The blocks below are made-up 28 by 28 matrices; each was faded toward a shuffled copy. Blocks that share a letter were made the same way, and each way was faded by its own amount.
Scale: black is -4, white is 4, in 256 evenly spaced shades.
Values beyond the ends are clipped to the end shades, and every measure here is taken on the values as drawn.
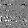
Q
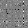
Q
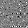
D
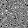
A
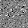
D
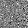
A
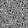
A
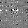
Q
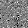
A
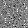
A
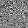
D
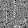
A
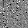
A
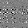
Q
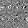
D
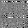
Q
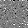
D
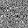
D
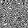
D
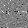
D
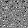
D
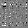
Q
